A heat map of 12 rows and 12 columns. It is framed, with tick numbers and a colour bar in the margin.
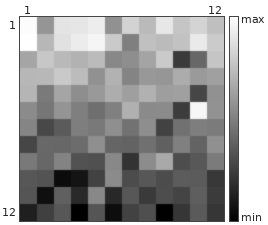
Ninth with the highest average: top left. Stripes: none. Grain: fine. Average level on the scale: 50%. Slope: up to the top.
